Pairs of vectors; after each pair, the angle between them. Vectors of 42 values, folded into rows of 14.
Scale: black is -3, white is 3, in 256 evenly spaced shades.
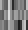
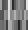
nearly parallel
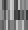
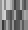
orthogonal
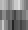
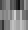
nearly opposite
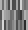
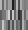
partly aligned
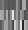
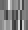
partly opposed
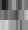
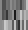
partly aligned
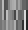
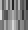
orthogonal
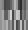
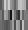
nearly opposite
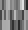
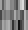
nearly parallel
